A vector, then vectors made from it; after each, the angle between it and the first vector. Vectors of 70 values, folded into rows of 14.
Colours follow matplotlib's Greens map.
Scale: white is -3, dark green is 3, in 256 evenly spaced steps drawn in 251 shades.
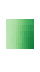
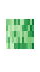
partly aligned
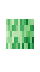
partly aligned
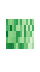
partly opposed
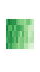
nearly opposite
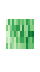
partly aligned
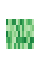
orthogonal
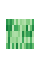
orthogonal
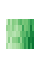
nearly parallel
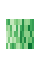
partly aligned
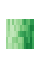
nearly parallel
